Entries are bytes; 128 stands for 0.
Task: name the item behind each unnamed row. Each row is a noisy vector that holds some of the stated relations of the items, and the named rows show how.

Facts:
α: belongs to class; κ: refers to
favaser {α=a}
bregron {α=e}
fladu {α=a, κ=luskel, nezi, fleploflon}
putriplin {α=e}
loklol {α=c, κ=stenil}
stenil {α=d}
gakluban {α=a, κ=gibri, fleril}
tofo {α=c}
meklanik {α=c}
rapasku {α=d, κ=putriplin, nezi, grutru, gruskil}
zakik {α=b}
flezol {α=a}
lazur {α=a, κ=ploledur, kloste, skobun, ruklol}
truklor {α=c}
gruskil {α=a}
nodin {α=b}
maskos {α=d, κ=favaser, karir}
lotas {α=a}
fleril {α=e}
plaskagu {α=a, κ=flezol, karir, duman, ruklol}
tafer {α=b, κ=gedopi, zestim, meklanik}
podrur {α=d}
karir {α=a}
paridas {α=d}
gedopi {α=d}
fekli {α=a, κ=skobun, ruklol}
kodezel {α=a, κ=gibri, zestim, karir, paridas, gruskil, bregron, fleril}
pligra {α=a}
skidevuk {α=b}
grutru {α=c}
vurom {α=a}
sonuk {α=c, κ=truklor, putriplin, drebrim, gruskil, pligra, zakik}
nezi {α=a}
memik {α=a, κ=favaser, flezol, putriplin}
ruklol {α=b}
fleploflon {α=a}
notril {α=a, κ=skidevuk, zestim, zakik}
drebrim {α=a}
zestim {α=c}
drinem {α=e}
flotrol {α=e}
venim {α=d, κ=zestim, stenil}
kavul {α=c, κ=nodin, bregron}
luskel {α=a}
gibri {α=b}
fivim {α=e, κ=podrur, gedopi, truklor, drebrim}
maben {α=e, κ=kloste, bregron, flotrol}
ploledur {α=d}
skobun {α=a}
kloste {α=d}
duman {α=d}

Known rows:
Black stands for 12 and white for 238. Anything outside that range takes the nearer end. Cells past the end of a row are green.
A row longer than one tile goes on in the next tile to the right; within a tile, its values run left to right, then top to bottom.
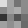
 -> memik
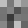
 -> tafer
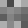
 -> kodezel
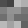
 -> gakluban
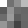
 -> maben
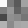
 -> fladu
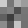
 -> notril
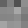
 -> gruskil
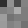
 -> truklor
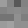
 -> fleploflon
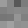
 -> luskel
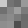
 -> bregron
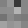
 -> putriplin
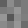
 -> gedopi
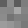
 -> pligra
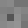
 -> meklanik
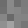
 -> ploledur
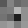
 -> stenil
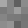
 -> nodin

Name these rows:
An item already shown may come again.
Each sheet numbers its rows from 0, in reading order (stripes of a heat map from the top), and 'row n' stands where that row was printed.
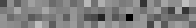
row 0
podrur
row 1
karir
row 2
zakik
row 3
venim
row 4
loklol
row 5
fivim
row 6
fekli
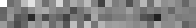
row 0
kavul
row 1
memik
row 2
notril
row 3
rapasku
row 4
grutru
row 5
venim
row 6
kloste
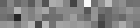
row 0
stenil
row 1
sonuk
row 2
nezi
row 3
maben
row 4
duman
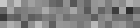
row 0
plaskagu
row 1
karir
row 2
pligra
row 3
ruklol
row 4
lazur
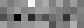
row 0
loklol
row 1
maskos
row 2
zestim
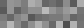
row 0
ruklol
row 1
favaser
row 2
sonuk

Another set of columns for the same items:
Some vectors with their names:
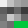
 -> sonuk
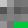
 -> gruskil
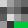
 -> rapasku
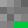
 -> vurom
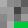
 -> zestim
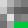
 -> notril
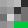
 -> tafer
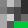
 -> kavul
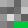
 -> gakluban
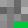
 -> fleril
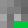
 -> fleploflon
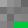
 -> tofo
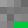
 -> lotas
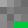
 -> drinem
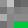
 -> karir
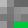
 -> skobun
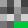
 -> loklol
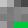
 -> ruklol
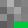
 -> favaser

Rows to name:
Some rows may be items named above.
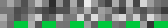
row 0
bregron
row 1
kavul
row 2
stenil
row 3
fekli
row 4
loklol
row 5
rapasku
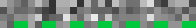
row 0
grutru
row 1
kavul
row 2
tafer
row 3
venim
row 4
gruskil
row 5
plaskagu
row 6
gedopi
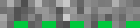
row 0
bregron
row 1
favaser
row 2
memik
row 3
kloste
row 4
ploledur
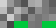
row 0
lazur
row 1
flezol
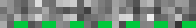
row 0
nezi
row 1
maskos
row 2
fivim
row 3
putriplin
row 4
fladu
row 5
kodezel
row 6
maben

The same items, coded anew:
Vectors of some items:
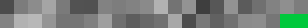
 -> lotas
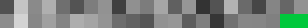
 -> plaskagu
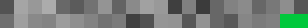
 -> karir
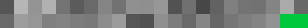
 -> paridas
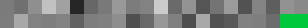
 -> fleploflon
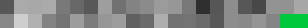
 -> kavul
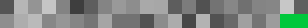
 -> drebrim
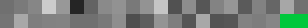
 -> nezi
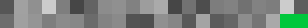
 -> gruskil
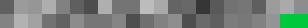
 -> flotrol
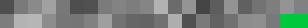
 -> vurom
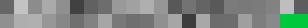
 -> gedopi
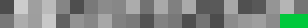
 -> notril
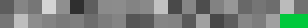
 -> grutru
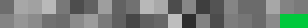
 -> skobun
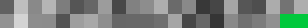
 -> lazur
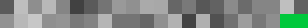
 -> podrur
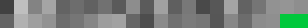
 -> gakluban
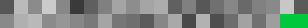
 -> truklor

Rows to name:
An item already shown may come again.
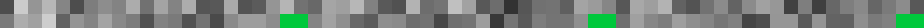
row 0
notril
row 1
kloste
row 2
karir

